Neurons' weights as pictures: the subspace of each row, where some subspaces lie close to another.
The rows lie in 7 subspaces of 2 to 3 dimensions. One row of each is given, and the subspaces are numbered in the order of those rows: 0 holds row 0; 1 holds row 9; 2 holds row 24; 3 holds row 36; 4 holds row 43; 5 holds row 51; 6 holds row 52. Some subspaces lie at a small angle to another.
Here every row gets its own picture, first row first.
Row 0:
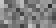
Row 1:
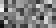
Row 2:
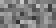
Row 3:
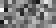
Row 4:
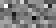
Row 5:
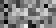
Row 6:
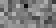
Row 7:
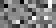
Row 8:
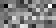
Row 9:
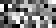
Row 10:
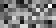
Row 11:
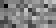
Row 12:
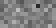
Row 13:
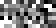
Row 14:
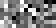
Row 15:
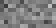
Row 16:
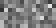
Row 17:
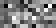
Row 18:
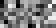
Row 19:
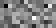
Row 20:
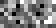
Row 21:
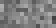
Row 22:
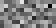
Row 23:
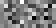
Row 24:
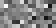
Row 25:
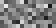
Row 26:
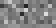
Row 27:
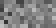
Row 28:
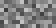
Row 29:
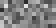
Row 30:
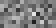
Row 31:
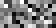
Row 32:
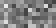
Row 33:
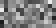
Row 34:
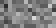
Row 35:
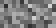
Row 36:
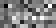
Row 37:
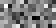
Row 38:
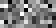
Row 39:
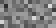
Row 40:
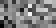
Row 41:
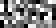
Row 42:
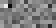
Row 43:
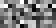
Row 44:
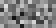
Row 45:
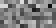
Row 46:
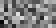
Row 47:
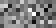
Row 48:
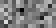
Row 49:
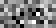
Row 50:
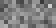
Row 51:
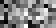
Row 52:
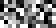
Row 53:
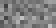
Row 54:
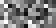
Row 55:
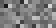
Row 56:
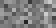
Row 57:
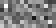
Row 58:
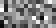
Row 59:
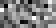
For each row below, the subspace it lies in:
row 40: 5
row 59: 4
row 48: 5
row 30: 4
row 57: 6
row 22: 2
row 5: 5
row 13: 5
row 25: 2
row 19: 6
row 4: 6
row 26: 1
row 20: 0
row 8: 3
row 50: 3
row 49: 4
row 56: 2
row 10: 3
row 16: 4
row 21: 1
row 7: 2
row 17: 3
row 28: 2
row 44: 4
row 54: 5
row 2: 4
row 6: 0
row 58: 6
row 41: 2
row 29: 1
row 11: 5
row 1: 6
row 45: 4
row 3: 1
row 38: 1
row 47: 4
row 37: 1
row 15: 6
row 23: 2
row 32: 5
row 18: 0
